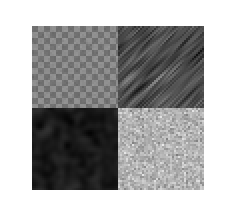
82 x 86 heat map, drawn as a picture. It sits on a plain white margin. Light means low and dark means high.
It is made of 2 by 2 panels. Panel 1,1: middling, checkered. Panel 1,2: high, slanting up to the right. Panel 2,1: very high, blotchy, faint in contrast. Panel 2,2: low, fine-grained.
